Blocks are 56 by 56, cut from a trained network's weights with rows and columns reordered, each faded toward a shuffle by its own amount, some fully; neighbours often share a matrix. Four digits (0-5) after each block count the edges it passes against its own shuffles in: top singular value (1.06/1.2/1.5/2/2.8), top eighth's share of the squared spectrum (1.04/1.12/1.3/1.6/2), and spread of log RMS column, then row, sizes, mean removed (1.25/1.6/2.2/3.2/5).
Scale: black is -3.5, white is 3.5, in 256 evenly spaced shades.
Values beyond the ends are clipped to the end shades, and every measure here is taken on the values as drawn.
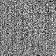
3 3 1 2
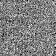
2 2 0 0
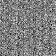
3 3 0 1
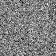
0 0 0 0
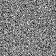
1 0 0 0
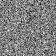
0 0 0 0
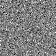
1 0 0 0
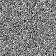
0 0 0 0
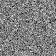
2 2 0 1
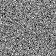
0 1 0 0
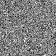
0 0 0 0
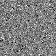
1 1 0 0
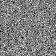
2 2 0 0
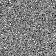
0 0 0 0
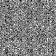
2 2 0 1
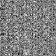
3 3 1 2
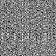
3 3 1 2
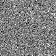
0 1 0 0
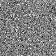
1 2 0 1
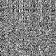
3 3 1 2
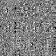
3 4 1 2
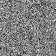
0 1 0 0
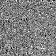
2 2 0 0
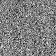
2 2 0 1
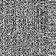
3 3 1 2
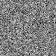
2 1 1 0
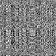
4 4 1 3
